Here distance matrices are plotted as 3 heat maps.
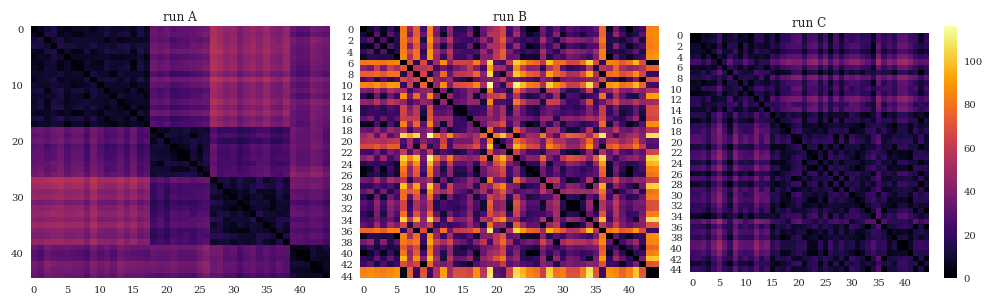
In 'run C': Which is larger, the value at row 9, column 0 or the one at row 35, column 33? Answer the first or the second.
the second
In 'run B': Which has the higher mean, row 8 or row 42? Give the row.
8
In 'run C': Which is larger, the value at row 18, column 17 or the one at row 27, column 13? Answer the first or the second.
the second
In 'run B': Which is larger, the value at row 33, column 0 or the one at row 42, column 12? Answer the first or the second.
the second
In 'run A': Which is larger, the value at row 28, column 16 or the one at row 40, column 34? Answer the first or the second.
the first
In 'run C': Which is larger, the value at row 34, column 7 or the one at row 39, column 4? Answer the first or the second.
the second
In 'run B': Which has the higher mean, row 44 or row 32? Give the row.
44
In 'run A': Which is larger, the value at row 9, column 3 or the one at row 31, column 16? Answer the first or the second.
the second
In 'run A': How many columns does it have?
45
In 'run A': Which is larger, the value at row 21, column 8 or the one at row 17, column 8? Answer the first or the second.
the first
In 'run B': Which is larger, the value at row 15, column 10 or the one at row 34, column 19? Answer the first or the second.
the first
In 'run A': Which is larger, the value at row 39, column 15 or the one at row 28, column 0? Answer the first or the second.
the second
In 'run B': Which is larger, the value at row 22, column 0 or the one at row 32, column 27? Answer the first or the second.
the first
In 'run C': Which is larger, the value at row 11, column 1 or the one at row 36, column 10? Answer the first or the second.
the second
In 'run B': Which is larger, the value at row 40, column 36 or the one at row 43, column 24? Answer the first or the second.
the second
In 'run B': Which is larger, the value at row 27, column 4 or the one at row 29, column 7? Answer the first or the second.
the second
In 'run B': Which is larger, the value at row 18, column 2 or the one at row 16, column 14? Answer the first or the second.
the first
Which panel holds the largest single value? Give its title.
run B
